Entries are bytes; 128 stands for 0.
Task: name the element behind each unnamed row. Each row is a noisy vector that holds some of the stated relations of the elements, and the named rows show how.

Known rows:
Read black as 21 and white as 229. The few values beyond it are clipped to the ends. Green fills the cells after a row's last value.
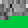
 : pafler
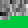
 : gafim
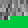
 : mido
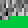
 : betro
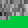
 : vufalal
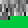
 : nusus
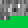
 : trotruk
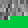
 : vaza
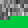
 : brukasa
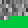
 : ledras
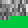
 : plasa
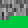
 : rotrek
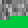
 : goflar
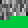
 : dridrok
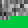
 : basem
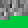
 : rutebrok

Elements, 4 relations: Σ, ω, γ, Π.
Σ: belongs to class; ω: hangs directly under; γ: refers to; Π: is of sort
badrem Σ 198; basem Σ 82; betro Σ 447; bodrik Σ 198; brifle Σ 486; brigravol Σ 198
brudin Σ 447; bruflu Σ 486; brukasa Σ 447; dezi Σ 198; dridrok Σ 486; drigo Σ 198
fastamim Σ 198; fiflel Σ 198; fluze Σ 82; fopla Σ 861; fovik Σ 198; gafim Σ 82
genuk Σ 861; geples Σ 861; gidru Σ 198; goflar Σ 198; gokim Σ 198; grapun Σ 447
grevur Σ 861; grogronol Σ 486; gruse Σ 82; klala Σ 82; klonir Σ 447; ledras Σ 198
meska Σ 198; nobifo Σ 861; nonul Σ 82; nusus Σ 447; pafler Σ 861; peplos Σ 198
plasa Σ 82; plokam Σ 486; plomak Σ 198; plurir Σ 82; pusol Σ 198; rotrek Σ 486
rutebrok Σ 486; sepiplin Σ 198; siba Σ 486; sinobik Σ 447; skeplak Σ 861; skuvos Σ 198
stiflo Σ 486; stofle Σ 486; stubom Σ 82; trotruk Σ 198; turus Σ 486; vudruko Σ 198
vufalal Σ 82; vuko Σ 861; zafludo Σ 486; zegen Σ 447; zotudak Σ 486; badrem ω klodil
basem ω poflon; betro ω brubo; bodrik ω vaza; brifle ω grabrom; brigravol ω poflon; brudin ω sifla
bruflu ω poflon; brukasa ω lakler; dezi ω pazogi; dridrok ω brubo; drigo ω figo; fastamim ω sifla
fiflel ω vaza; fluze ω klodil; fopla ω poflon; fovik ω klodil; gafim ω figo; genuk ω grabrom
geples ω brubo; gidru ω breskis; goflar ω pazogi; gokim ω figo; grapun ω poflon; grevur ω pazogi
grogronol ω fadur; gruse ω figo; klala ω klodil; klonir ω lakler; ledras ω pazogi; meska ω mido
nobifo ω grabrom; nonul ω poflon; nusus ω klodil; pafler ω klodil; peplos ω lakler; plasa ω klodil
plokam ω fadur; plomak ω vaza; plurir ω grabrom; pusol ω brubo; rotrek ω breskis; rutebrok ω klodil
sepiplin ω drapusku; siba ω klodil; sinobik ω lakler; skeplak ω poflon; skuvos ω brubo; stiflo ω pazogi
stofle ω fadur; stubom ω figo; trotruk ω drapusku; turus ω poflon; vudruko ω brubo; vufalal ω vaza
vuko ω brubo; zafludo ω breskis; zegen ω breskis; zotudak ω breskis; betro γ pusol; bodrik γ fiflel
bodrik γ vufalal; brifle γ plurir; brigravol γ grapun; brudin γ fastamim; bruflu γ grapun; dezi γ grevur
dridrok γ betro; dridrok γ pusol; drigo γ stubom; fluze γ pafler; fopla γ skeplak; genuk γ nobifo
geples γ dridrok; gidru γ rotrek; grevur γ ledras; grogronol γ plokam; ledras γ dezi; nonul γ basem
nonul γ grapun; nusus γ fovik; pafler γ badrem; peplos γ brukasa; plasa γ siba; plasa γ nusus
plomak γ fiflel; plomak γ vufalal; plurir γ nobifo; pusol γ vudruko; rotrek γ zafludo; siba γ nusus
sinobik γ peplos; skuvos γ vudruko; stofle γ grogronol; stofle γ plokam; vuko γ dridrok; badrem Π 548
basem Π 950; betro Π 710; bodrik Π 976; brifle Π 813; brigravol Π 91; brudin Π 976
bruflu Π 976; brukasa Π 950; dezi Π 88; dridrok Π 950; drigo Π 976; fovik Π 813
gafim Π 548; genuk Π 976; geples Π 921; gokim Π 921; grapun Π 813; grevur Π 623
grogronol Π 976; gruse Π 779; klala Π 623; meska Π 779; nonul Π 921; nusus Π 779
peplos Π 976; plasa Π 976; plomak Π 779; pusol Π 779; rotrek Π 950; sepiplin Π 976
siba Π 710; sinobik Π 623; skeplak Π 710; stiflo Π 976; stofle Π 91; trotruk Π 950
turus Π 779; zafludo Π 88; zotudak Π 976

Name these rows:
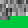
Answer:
sinobik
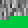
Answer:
stofle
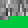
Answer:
brudin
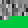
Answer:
dezi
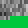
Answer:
plurir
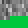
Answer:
gidru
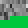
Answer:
nobifo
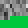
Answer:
fopla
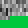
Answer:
grapun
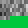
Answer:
fluze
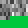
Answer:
klala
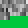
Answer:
fovik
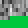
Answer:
badrem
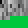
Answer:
bruflu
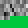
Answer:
skeplak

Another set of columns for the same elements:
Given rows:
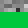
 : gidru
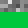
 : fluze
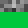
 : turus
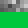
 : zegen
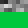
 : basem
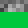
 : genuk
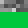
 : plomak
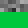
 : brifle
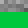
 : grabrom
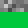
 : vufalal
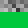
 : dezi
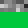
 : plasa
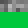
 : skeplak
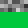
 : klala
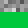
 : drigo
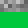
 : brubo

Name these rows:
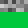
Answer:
gafim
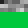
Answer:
nonul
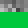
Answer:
trotruk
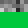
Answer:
brigravol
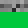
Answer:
rutebrok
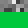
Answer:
nusus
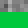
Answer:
pafler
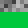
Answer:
grevur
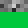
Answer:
plokam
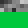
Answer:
rotrek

